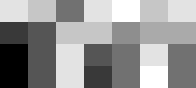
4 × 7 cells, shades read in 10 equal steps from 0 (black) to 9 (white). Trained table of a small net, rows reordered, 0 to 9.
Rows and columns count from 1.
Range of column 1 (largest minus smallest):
8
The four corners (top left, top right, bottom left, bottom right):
8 8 0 4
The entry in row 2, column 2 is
3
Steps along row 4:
up up down up up down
